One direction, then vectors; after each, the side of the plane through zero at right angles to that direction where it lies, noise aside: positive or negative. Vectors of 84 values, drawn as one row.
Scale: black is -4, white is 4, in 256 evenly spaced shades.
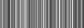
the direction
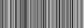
negative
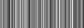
positive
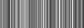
positive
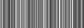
positive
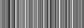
positive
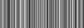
positive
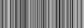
negative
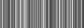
positive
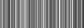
positive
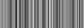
negative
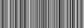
negative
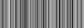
negative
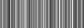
positive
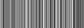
positive
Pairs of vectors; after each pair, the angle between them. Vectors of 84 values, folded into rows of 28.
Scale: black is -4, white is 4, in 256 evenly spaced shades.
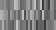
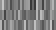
orthogonal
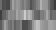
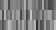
orthogonal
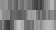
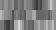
nearly parallel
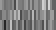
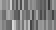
partly opposed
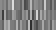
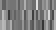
orthogonal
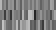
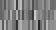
partly opposed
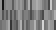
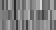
partly aligned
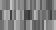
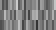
partly aligned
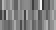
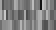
nearly opposite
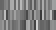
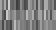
partly opposed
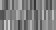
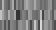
partly opposed
